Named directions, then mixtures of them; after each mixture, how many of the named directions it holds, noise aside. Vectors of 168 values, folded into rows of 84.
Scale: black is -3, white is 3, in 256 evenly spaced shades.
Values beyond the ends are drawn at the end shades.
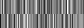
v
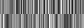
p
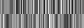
one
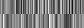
one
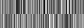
two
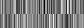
two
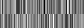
two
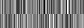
two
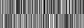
two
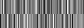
one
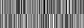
two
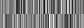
two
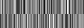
two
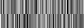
one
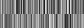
two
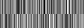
two
